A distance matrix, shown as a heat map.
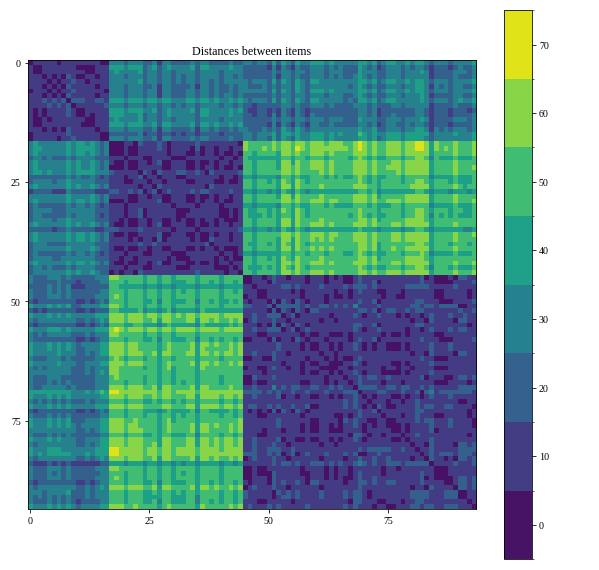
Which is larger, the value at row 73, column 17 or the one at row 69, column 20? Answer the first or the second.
the second
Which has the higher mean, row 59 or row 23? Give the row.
23
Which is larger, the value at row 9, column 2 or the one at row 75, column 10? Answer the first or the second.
the second
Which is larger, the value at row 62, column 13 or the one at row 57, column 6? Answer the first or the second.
the second
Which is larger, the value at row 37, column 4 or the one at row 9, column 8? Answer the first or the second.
the first
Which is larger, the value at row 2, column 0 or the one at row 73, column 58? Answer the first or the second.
the first
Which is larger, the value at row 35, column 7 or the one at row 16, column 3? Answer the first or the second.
the first
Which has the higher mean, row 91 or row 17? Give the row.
17
